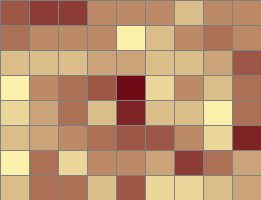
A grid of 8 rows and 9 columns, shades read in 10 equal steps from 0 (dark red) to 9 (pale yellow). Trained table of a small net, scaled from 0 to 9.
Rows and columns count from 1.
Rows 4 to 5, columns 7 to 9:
5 7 4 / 7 9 4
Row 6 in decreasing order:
8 7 6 5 5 4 3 3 1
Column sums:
54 39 39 42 32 51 46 50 34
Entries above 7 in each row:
0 1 0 2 2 1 2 2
